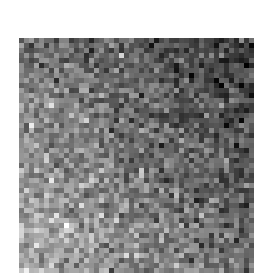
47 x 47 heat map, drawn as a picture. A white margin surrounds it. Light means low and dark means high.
Ninth with the highest average: top right. Mirror symmetry: none. Grain: fine. Slope: up to the top right.
